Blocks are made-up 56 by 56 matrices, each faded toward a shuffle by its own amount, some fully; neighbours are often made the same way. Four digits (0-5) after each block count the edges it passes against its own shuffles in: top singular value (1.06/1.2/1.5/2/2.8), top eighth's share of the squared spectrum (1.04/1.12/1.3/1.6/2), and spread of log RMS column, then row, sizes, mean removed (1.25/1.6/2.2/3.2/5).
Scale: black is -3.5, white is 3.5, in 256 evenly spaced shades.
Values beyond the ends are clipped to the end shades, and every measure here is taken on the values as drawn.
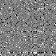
4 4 1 2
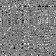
4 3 1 2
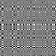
5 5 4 4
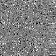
3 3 0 1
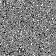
0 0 0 0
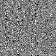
1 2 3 0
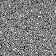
0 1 0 0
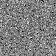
0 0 0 0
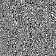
1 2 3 0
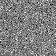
0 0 0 0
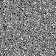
0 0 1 0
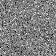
0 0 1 0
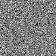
0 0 1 0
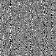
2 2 3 0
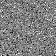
0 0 0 0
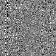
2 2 3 0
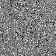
0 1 1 0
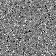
0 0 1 0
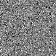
0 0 1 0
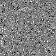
0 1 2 0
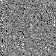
1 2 2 0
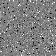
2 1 0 0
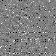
3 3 1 2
